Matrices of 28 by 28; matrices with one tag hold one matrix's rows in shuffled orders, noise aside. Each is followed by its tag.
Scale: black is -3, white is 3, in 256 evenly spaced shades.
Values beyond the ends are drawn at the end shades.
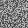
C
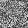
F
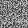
C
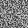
C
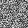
F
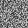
C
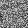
F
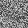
F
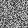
C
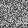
C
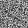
C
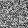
F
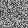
C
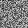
C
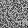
C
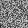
C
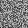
C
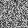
C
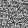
F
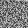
C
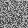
C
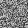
F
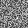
C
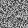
C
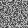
C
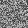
F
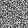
C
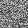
F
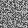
C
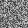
C
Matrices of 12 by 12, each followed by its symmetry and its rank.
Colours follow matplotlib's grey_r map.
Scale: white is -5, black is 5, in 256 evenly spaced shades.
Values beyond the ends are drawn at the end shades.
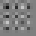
symmetric, rank one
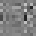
neither, rank two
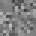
antisymmetric, full rank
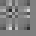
symmetric, rank one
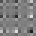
symmetric, rank one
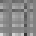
neither, rank one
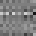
neither, rank two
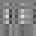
neither, rank one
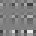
neither, rank one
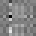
neither, rank two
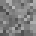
antisymmetric, full rank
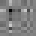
symmetric, rank one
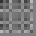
symmetric, rank one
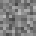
antisymmetric, full rank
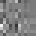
neither, rank two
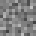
antisymmetric, full rank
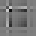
symmetric, rank one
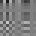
neither, rank one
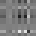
neither, rank one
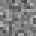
antisymmetric, full rank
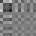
symmetric, rank one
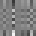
neither, rank one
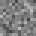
antisymmetric, full rank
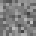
antisymmetric, full rank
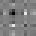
symmetric, rank one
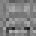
neither, rank two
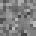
antisymmetric, full rank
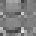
neither, rank two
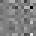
neither, rank two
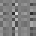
neither, rank one
